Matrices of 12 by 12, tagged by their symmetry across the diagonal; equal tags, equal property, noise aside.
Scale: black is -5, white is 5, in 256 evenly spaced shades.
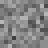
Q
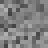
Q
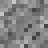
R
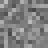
R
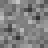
R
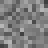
R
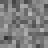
Q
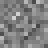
R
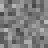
Q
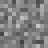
Q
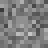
Q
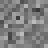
R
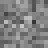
Q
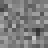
Q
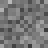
R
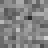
Q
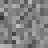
Q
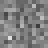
Q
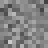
Q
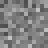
R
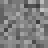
Q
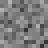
R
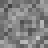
R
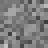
R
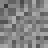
R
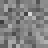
Q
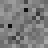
R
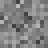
R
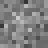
R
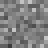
Q
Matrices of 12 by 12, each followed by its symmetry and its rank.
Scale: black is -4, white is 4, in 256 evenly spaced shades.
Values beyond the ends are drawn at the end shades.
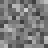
neither, full rank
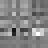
neither, rank two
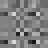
neither, rank two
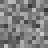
neither, full rank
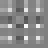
symmetric, rank one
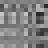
neither, rank two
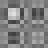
symmetric, rank one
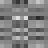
neither, rank one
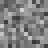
neither, full rank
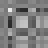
symmetric, rank one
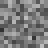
neither, full rank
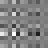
neither, rank one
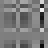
neither, rank one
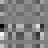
neither, rank one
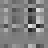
neither, rank one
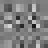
neither, rank two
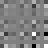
symmetric, rank one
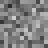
neither, full rank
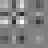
symmetric, rank one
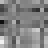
neither, rank two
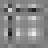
symmetric, rank one
